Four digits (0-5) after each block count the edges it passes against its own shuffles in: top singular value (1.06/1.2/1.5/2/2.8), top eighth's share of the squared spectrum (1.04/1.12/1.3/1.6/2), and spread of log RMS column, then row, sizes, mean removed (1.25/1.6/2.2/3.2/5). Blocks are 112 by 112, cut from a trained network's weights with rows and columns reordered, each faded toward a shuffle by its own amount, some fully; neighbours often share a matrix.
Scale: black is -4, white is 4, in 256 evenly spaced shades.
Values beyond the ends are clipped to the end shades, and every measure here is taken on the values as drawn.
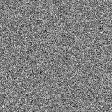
3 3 1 0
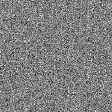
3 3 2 1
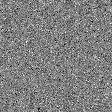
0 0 0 0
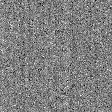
2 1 0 0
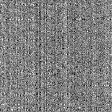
4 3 1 3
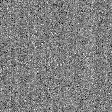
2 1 0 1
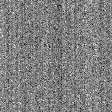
3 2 0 1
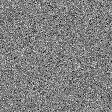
0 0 0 0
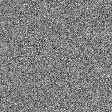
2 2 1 0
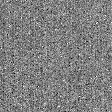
2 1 0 1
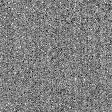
2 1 0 0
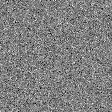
0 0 0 0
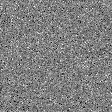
0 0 0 0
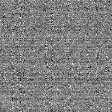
3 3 3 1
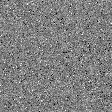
0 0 0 0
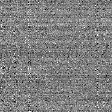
3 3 3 1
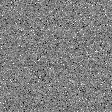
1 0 0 0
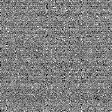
3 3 3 1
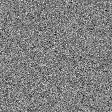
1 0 0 0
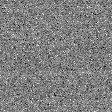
1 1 0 0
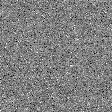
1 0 0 0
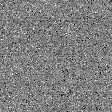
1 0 0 0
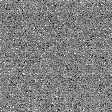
2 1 1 0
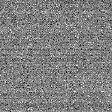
3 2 2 1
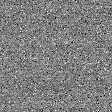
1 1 1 0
